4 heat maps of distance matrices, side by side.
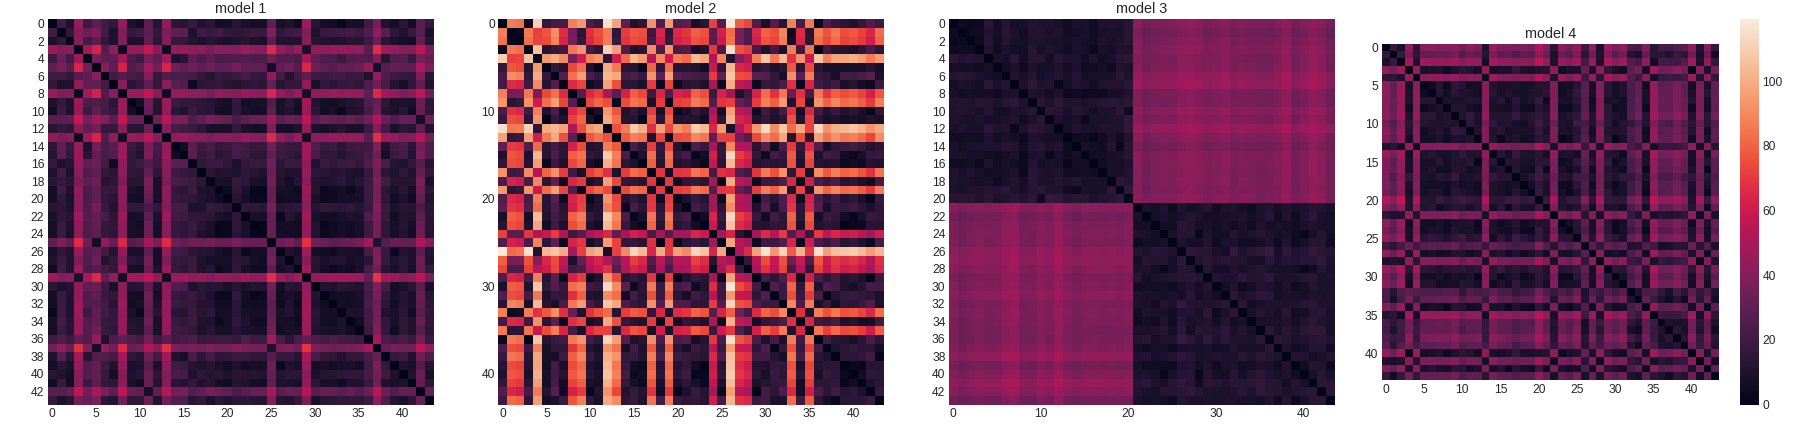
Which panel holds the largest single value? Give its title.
model 2
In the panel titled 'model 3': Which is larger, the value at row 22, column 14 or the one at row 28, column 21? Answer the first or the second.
the first
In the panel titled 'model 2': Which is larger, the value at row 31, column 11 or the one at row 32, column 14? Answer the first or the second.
the second
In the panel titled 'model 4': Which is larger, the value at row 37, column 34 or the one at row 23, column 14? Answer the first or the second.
the first
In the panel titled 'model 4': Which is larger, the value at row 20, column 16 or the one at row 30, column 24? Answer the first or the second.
the first
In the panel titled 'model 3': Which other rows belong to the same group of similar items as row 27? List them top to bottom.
21, 22, 23, 24, 25, 26, 28, 29, 30, 31, 32, 33, 34, 35, 36, 37, 38, 39, 40, 41, 42, 43
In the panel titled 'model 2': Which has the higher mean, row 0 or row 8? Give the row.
8
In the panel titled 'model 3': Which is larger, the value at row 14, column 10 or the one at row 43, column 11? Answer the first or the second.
the second
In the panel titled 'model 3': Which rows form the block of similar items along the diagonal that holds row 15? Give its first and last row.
0 to 20
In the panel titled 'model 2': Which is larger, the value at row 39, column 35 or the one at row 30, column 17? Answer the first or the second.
the second
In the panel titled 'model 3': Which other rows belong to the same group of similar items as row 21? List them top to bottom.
22, 23, 24, 25, 26, 27, 28, 29, 30, 31, 32, 33, 34, 35, 36, 37, 38, 39, 40, 41, 42, 43
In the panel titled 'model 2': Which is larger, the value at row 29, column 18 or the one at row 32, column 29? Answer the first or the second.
the second
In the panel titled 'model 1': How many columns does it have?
44
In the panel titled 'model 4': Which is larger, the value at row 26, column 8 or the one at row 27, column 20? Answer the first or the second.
the first
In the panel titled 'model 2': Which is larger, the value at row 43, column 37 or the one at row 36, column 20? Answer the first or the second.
the second
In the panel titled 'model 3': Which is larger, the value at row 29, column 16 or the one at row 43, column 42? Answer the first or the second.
the first
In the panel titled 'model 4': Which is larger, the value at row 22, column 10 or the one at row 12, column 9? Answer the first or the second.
the first
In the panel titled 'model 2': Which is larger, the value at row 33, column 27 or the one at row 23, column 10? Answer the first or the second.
the first
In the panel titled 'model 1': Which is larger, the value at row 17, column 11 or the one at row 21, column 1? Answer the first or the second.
the first
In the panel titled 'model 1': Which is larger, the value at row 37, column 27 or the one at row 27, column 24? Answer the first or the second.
the first
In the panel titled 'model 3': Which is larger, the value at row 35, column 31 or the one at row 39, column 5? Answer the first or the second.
the second
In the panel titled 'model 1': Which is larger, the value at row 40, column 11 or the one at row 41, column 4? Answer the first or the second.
the first
